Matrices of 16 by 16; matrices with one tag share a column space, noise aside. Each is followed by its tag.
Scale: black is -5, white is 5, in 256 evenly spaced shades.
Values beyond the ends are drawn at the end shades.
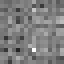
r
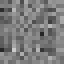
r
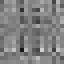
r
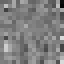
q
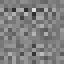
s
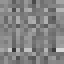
r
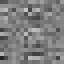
s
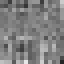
q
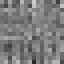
q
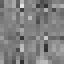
q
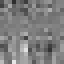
q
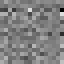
s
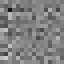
s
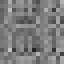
r
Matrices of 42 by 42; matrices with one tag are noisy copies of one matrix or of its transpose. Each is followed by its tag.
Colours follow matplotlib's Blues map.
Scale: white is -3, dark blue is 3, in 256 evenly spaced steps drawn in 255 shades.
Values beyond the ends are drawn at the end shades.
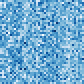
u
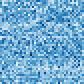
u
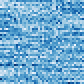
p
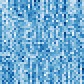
p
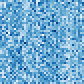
u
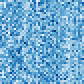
u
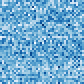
u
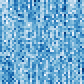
p
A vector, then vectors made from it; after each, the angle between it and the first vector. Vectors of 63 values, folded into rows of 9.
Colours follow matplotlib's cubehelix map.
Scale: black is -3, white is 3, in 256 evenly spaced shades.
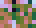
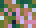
partly opposed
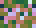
partly opposed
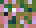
partly opposed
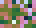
partly aligned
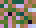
orthogonal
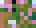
nearly parallel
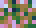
nearly parallel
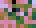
nearly parallel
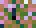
partly aligned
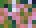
nearly opposite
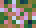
partly opposed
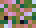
orthogonal
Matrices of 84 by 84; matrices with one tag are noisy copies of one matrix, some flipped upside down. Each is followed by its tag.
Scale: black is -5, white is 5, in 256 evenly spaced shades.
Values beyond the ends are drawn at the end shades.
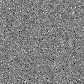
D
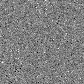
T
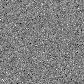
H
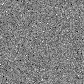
H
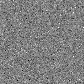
D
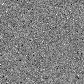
H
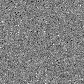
T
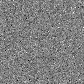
D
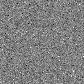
D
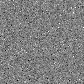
D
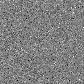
D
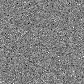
D
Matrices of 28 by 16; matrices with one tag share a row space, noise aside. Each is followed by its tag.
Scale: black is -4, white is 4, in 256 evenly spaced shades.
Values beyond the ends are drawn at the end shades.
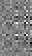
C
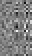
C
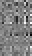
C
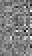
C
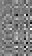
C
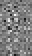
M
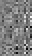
C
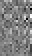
C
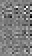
C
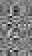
M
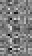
M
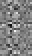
M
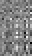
C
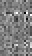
C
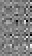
C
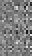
C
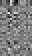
M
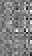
C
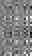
C
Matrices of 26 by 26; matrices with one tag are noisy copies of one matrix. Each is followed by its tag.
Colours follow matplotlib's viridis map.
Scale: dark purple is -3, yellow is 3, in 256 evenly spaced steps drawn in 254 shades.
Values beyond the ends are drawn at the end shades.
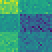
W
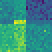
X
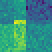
X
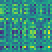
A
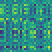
A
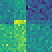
X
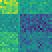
W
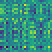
A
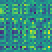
A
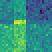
X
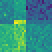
X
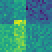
X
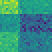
W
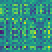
A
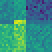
X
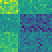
W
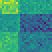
W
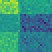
W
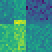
X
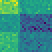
W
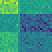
W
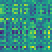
A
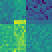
X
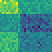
W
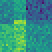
X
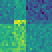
X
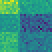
W
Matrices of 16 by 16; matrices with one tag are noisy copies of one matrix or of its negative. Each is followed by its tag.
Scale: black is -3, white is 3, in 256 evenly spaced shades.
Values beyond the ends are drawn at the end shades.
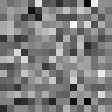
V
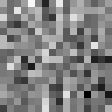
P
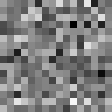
V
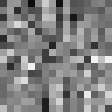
P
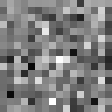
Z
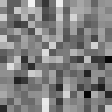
P
